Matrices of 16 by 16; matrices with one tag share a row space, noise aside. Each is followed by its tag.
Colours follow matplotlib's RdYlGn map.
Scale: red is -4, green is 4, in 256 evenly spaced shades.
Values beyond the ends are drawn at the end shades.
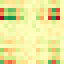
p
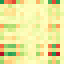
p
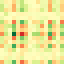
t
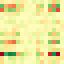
p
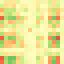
p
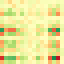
p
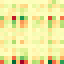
t
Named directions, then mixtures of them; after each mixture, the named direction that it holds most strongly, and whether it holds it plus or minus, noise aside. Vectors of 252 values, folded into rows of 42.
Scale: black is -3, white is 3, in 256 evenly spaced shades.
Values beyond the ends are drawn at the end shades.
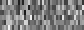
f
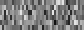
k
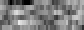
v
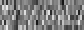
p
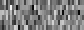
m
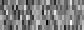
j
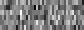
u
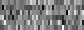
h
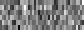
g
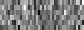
g, plus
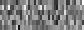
g, plus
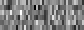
u, plus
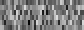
h, minus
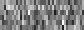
h, minus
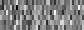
j, plus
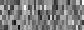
g, plus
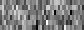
j, minus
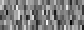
j, minus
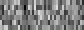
g, minus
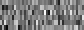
p, minus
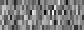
k, plus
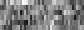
v, minus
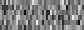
p, minus
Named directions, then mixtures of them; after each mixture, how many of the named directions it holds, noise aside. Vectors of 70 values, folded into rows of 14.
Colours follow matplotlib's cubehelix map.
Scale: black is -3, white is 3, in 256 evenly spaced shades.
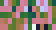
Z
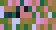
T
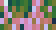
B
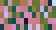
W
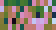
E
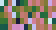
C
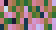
three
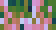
one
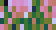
one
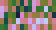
three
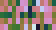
one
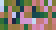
two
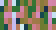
two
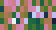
two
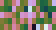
one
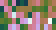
two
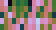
two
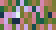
one
